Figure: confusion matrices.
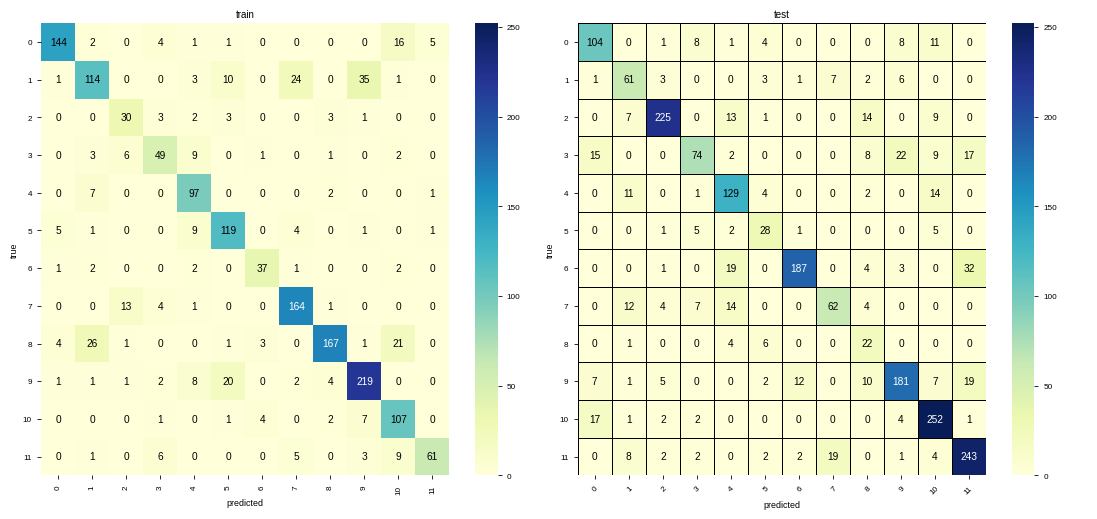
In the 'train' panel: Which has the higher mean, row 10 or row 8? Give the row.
8
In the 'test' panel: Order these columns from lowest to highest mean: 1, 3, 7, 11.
7, 3, 1, 11
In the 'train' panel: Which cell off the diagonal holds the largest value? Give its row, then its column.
1, 9
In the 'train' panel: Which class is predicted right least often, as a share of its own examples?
1
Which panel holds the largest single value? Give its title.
test
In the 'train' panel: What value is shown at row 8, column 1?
26
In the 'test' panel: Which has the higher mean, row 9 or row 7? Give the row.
9
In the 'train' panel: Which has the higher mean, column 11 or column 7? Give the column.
7
